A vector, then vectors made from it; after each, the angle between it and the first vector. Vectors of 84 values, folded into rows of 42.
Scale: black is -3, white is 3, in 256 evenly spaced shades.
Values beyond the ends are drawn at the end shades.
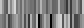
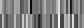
partly aligned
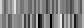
nearly parallel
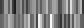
nearly opposite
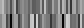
partly aligned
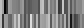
partly aligned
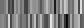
partly opposed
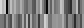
partly aligned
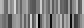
nearly parallel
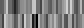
partly opposed
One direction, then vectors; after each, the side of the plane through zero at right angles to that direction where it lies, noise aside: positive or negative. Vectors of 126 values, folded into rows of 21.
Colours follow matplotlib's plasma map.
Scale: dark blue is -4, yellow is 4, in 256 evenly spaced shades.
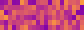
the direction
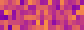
negative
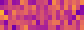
positive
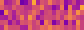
negative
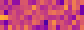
positive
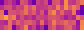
positive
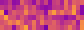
positive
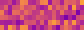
positive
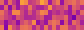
positive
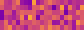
negative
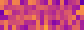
negative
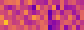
negative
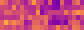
negative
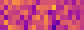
negative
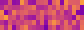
positive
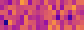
positive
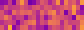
positive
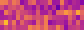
negative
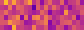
negative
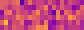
negative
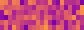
negative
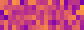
negative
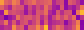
negative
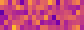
negative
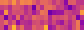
negative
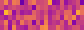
negative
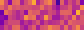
negative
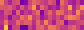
negative
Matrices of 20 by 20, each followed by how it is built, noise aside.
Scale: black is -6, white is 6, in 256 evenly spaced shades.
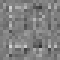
low rank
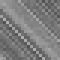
Toeplitz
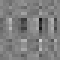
low rank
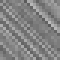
Toeplitz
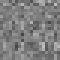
low rank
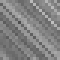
Toeplitz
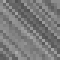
Toeplitz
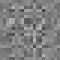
low rank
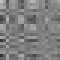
low rank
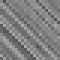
Toeplitz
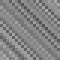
Toeplitz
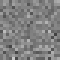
low rank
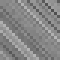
Toeplitz
